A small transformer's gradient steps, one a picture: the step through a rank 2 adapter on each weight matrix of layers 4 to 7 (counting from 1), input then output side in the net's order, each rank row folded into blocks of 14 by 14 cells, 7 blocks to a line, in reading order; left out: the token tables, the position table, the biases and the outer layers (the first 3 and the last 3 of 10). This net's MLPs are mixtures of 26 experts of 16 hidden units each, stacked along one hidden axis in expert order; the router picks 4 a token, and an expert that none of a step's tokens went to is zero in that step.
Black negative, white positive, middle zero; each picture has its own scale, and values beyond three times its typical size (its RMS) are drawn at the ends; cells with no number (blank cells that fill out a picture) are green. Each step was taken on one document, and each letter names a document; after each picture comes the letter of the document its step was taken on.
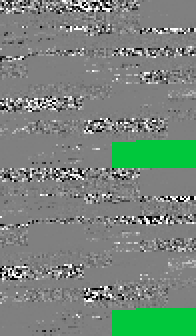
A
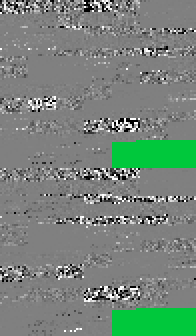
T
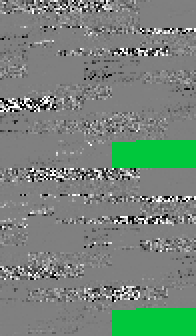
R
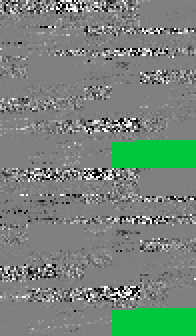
T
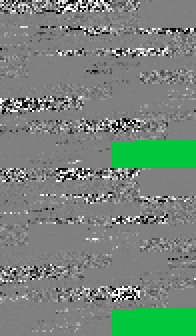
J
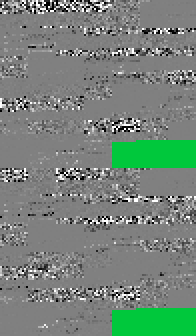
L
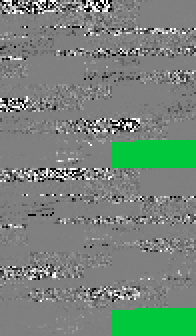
R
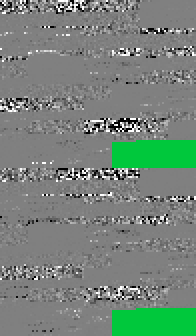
A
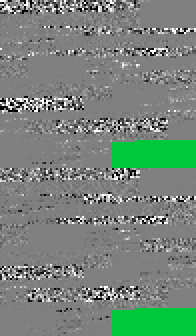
A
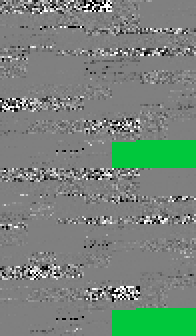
L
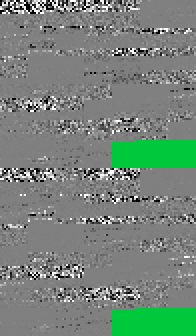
L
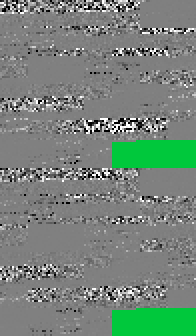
J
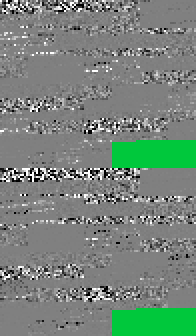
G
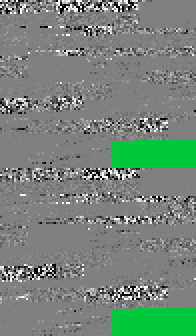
J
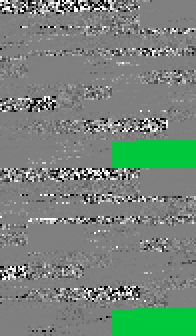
J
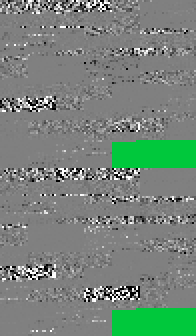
G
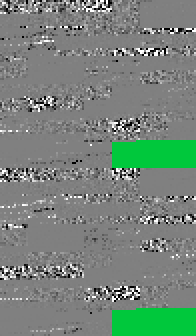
R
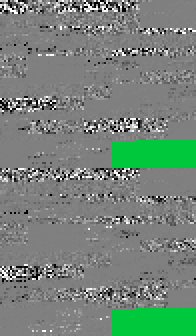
T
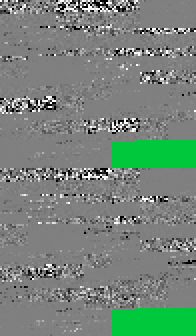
T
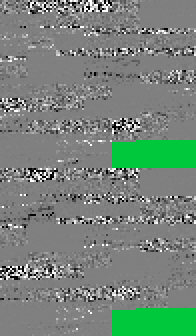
R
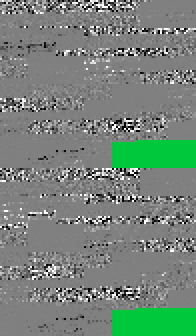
L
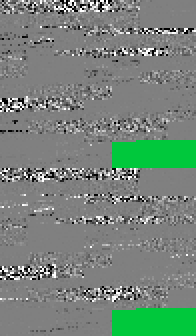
R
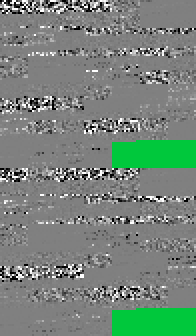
G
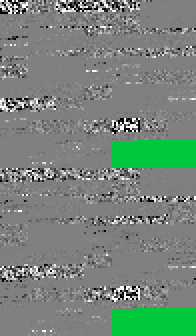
A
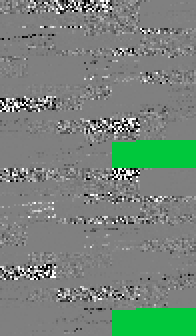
R
